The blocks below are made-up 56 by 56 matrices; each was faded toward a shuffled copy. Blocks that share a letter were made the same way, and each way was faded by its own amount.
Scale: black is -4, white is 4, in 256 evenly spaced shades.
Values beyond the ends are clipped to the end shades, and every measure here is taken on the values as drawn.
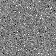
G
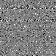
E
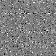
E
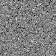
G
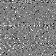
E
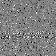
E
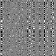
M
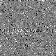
E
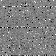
E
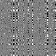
M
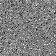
G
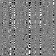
M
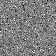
G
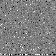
E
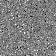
G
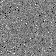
G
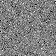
G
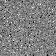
G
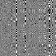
M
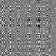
M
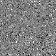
E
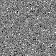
G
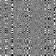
M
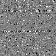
E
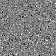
E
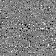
E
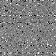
E
